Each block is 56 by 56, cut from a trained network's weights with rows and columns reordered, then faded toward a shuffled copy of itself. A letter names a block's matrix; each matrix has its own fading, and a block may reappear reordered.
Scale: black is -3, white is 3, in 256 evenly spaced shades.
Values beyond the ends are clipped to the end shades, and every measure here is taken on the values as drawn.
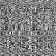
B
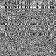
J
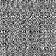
B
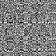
J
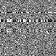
J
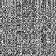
B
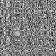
B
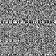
J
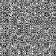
B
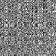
B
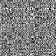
B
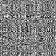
B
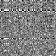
J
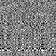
J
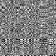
J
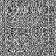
B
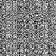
B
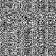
B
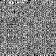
B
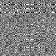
J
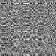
J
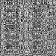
B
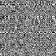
J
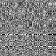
J
